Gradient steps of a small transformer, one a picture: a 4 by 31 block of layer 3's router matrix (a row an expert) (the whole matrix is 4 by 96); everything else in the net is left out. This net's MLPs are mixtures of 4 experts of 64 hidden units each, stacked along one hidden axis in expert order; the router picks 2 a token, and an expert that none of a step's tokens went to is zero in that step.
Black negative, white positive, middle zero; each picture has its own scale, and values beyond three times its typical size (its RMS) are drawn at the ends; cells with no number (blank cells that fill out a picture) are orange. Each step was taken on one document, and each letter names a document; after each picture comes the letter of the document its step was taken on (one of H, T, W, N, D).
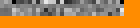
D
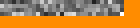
D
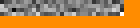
D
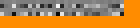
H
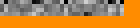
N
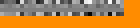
N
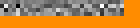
N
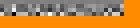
H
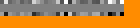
N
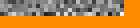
D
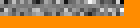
N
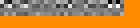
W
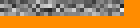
D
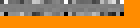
N
